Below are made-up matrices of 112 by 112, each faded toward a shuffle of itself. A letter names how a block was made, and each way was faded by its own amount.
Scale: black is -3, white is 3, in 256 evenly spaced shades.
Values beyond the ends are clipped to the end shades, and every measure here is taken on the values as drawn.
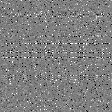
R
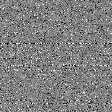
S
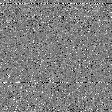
S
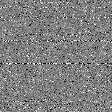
S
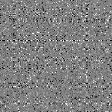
R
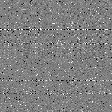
R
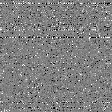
R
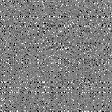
R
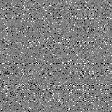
R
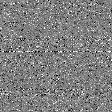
S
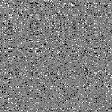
R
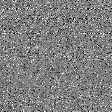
S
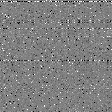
R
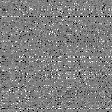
R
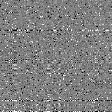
R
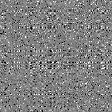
R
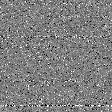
S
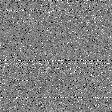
S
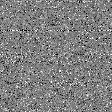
S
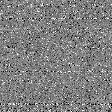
S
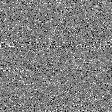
S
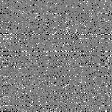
R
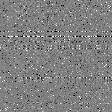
R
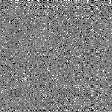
R
